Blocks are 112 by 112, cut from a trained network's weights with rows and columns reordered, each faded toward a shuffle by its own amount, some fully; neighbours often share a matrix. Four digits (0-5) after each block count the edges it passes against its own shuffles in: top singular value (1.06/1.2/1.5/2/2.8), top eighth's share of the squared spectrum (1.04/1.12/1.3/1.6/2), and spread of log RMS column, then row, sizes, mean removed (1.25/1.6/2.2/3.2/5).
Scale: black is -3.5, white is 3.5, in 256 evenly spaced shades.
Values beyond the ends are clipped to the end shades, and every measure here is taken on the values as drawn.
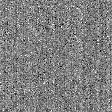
3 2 0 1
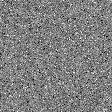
0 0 0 0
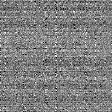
4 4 3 1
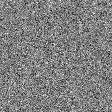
0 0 0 0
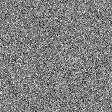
2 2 0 1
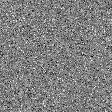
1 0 0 0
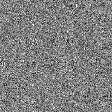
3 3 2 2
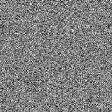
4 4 0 3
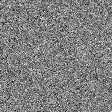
0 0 0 0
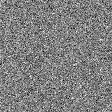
1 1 0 0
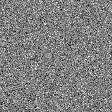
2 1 0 0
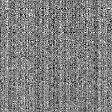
4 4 1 3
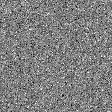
0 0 0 0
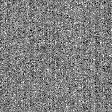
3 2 0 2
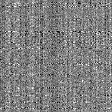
4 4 1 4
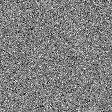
0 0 0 0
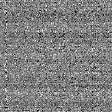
3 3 3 0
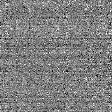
3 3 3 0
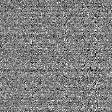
3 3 3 0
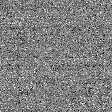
2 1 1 0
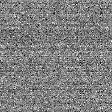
3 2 2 0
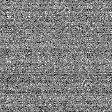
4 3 2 1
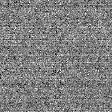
3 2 2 1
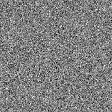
2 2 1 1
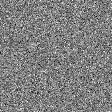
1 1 0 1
